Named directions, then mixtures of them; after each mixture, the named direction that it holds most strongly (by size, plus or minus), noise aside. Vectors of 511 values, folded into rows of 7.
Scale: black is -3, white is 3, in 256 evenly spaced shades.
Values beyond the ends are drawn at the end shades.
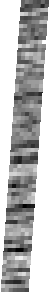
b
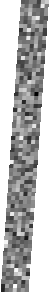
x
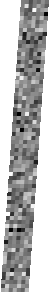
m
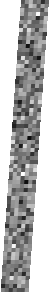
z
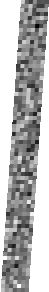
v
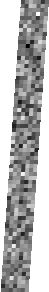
z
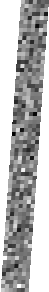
v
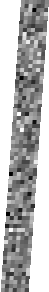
m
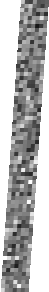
v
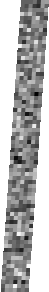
x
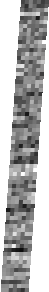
b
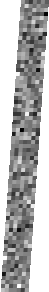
m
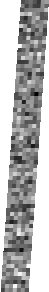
x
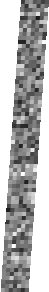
z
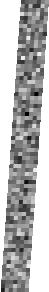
x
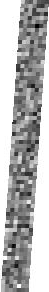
v
